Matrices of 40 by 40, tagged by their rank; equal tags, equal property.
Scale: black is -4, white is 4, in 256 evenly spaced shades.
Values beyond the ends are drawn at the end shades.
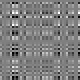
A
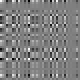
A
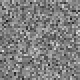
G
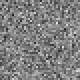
G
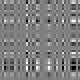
A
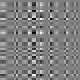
A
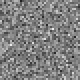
G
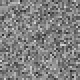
G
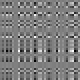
A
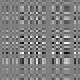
A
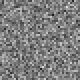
G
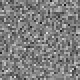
G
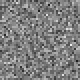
G
